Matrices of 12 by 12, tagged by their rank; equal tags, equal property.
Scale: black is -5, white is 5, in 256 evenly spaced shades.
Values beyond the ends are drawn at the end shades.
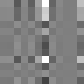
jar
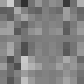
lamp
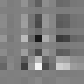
jar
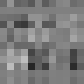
lamp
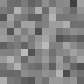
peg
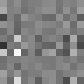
lamp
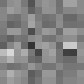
lamp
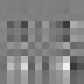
jar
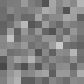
peg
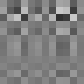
jar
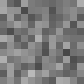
peg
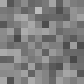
peg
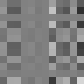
jar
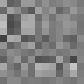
lamp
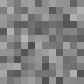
peg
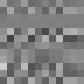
lamp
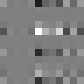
jar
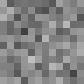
peg
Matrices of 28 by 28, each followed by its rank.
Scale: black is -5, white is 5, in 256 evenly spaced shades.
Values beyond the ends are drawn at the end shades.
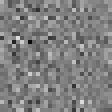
five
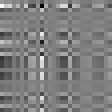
one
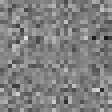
five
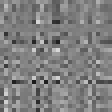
three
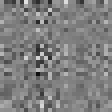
three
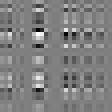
one
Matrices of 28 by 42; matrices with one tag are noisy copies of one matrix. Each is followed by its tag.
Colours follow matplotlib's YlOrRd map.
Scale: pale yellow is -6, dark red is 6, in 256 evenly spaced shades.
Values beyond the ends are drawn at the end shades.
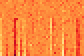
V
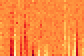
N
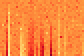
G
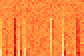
V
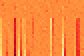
V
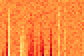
G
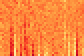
N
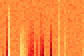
G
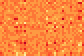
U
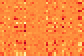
U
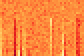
V
